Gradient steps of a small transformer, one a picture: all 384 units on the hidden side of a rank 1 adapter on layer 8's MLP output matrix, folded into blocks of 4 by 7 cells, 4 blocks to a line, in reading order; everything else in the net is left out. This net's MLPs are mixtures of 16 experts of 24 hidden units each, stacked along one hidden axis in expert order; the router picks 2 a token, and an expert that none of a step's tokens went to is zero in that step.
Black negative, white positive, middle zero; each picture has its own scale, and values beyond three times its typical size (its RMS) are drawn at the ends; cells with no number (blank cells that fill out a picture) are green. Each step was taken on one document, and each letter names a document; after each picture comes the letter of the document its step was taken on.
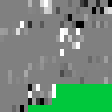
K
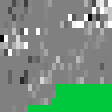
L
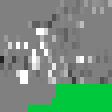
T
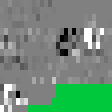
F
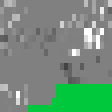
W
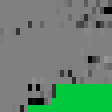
K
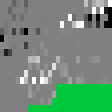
L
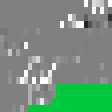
L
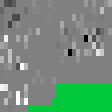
W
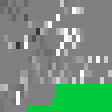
T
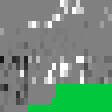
T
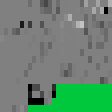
K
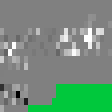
F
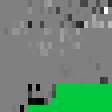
K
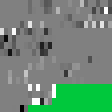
K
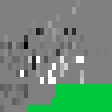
T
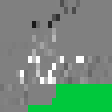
T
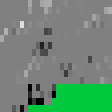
K
